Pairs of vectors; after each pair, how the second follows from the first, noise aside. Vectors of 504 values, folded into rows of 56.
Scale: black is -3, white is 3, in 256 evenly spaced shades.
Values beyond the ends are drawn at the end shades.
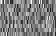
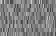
shrunk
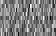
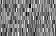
sign-scrambled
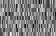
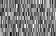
negated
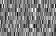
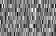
copied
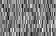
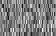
copied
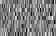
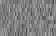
shrunk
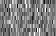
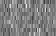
shrunk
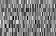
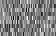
sign-scrambled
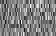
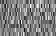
copied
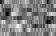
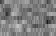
shrunk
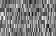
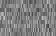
shrunk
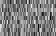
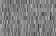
shrunk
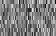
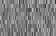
shrunk
